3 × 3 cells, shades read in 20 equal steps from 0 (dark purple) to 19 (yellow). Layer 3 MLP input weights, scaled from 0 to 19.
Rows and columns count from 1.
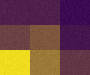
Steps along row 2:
up down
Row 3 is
19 10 4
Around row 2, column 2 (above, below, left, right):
2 10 5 1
